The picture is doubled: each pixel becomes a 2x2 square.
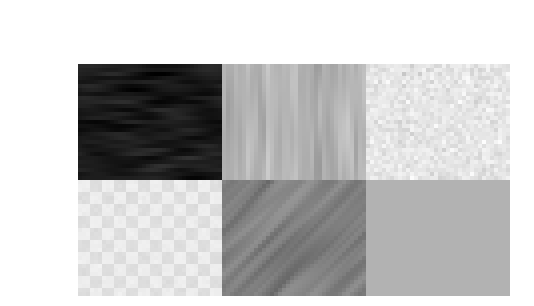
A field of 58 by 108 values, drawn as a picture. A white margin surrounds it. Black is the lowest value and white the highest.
The table splits into 2 rows of 3 panels. Panel 1,1: very low, streaked across, faint in contrast. Panel 1,2: high, streaked downward, faint in contrast. Panel 1,3: very high, fine-grained, faint in contrast. Panel 2,1: very high, checkered, faint in contrast. Panel 2,2: middling, slanting up to the right, faint in contrast. Panel 2,3: high, flat.
